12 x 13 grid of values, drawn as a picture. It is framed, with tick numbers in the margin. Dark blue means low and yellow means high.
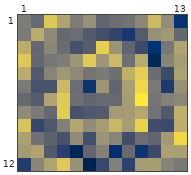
Ninth with the lowest average: bottom middle. Slope: none. Rings: centred on the centre. Odd rows or columns: none. Average level on the scale: 50%.
